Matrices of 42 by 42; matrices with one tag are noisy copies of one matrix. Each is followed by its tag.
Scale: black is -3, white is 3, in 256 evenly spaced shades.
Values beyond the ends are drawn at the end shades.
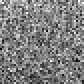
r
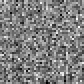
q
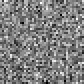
q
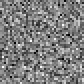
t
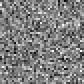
t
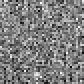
q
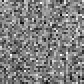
q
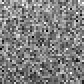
r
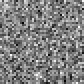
q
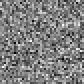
t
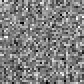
q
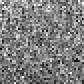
r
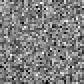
q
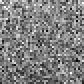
r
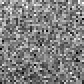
r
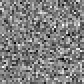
t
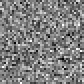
t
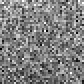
r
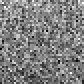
r
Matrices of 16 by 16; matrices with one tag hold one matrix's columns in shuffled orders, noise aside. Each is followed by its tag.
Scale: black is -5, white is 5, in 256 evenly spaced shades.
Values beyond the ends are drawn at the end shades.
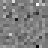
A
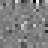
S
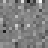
S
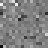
A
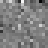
S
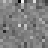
S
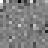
S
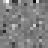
S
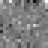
S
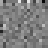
S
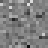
A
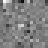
S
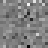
A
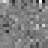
S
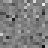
A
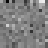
S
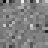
S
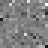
A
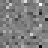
A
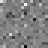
A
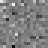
A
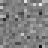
A
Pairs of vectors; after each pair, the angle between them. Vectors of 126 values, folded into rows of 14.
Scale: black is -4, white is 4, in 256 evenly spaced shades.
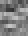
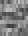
nearly opposite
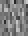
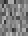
partly aligned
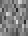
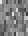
partly opposed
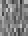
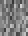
orthogonal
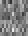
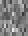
nearly parallel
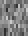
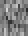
nearly opposite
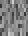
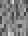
nearly parallel
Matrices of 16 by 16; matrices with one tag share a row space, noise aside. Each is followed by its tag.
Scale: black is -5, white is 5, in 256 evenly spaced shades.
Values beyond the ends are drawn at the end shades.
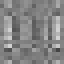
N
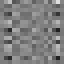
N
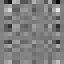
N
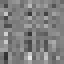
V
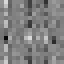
V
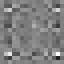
N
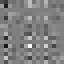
V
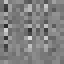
V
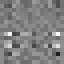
N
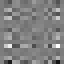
N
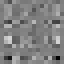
N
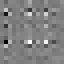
V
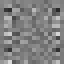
N
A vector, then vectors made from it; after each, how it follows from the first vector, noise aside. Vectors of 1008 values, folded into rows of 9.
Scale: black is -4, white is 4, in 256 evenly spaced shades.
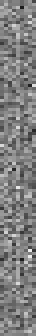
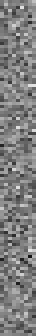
sign-scrambled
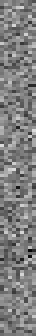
sign-scrambled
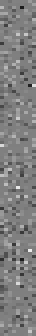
partly zeroed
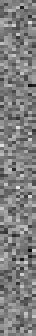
sign-scrambled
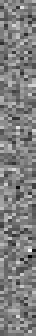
sign-scrambled
